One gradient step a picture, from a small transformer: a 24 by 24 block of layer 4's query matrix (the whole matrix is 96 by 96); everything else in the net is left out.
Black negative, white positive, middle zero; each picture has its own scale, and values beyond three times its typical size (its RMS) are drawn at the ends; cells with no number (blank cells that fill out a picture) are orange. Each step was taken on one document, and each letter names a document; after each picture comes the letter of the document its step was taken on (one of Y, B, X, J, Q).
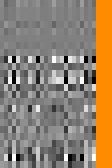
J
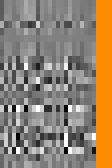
J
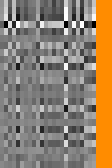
J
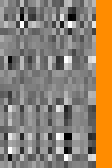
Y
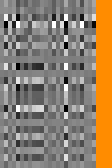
J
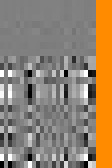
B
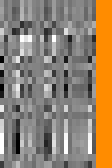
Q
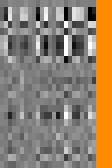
Y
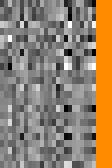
Y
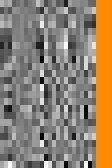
B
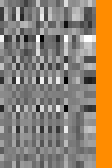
Q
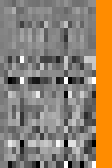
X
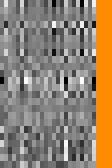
X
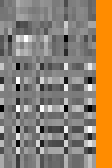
Q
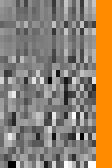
X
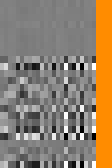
X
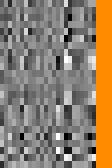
Y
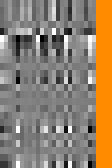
Q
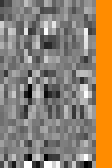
B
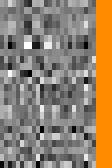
B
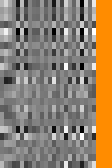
X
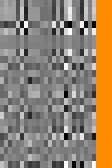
X
